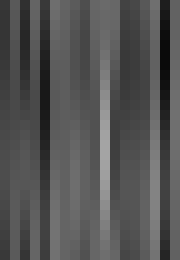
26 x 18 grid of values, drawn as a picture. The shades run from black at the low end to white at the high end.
Average level on the scale: 30%. Grain: streaks running down. Calmest part: top middle.
